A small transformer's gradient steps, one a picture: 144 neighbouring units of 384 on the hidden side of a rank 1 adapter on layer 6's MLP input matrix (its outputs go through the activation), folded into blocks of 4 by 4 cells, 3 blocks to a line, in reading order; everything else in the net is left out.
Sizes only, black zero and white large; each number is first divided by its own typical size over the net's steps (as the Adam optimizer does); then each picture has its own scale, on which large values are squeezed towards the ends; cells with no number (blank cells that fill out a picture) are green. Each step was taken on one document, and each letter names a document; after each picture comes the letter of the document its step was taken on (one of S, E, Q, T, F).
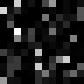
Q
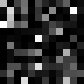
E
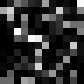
Q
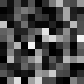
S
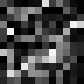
S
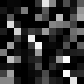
Q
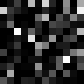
Q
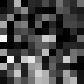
S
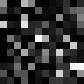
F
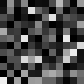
S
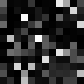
F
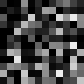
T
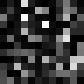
F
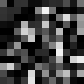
T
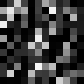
E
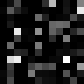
Q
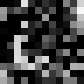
T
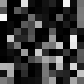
T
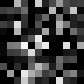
E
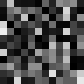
S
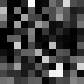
F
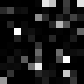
Q
